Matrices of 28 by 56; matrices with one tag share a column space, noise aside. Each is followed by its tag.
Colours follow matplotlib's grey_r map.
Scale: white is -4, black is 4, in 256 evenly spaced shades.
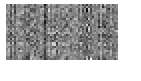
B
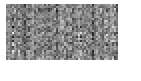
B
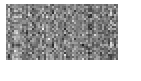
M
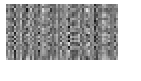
B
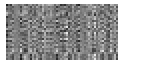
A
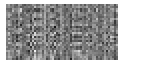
B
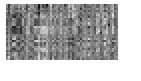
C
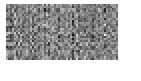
B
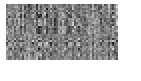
C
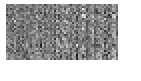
M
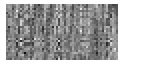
C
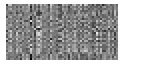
A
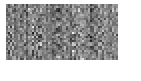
B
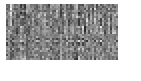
C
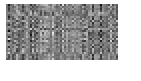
A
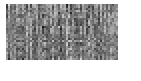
C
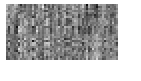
C
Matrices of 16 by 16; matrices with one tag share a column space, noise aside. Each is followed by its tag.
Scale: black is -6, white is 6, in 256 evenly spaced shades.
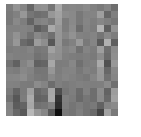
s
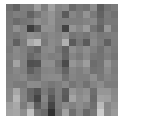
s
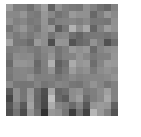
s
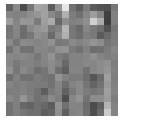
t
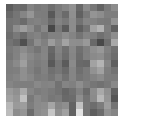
s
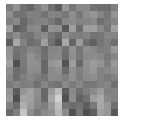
s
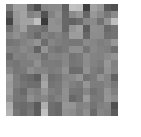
t
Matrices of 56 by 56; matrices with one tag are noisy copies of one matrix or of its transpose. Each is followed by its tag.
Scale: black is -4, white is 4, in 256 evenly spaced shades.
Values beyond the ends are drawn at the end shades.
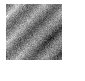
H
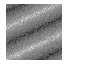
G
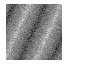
G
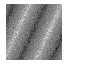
G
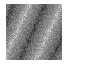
G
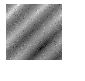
H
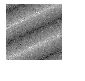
G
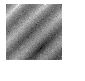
H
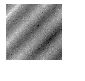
H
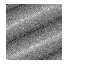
G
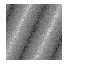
G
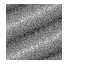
G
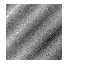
H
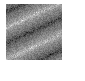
G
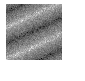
G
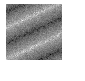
G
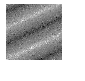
G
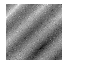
H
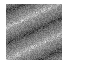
G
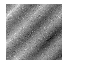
H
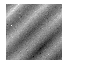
H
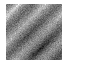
H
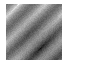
H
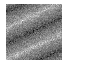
G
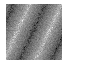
G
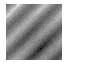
H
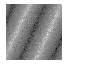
G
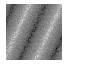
G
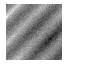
H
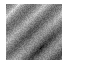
H
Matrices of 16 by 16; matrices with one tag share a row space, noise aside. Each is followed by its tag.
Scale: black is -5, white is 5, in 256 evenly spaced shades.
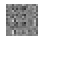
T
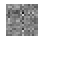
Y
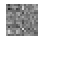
Y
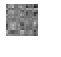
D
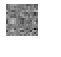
D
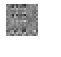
T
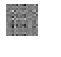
T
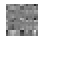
D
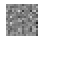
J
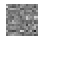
D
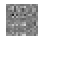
T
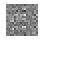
T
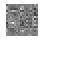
D
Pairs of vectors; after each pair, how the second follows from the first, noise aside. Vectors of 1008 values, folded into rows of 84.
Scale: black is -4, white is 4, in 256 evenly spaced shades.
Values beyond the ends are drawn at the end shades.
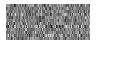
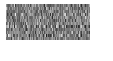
sign-scrambled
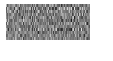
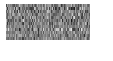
sign-scrambled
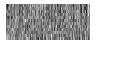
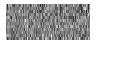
sign-scrambled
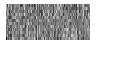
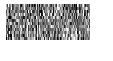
scaled up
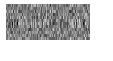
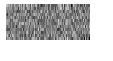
wrapped around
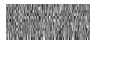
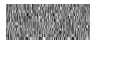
sign-scrambled
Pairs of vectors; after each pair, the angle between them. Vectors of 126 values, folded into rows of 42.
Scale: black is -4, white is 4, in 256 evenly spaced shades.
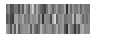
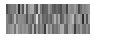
partly aligned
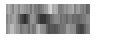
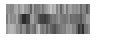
nearly parallel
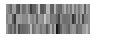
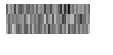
orthogonal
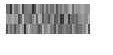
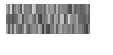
nearly opposite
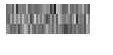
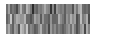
partly aligned
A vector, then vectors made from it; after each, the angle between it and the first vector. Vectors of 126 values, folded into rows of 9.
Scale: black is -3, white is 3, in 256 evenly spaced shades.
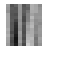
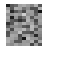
orthogonal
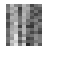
nearly opposite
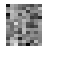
partly opposed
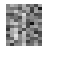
partly opposed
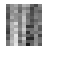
nearly opposite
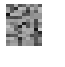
orthogonal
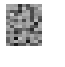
orthogonal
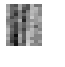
nearly parallel
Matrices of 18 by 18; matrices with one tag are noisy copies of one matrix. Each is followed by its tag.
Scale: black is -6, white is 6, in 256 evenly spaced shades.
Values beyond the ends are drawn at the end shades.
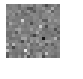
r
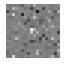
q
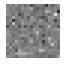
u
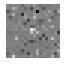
q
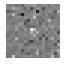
q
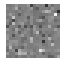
u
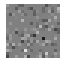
r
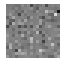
u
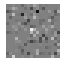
q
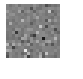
r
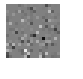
r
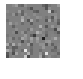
r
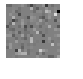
u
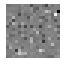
u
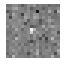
q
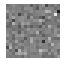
u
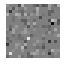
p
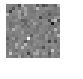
p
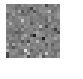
r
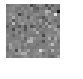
u
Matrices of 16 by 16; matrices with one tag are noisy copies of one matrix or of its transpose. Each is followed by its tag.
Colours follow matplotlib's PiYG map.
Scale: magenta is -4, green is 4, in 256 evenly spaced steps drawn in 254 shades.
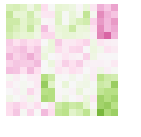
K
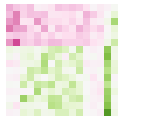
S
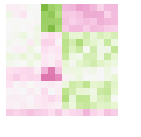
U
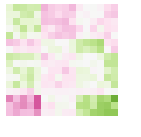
K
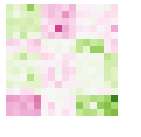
K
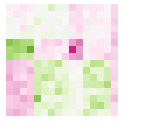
U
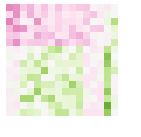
S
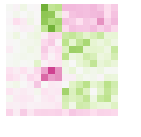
U
